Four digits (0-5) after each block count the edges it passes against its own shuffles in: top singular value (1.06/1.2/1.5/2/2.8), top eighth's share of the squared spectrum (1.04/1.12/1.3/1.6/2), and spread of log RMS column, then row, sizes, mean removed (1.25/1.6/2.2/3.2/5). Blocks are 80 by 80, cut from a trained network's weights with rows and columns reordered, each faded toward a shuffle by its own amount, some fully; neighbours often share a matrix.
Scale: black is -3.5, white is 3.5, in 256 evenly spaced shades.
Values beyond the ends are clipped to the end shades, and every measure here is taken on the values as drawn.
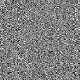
4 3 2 2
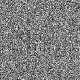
3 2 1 0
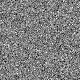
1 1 0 0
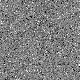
1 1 0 0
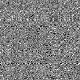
3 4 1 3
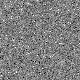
0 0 0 0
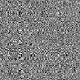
4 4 2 3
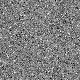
0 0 0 0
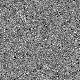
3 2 1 0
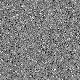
1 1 0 0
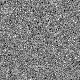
2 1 0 0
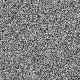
1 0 0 0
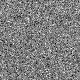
2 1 0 0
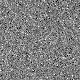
1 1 0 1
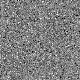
2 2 0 0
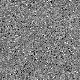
2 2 1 1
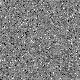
0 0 0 0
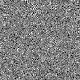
3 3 1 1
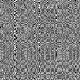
5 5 3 1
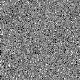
3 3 1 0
